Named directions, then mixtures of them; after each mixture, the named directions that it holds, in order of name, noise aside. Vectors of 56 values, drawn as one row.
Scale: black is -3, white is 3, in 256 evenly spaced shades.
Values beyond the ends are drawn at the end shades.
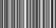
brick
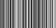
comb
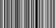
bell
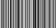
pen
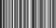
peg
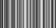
brick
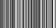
brick, comb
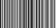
bell, comb, pen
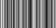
peg, pen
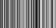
bell, brick, comb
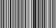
comb, peg, pen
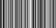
peg, pen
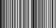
brick, comb, peg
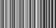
bell, brick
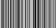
pen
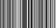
brick, comb, pen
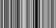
bell, brick, pen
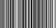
comb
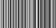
bell, brick, pen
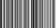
bell, comb, peg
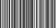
pen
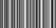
brick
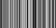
brick, peg, pen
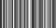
peg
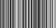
comb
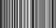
brick, peg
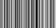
bell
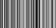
bell, brick, comb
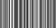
comb, peg, pen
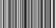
brick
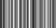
peg
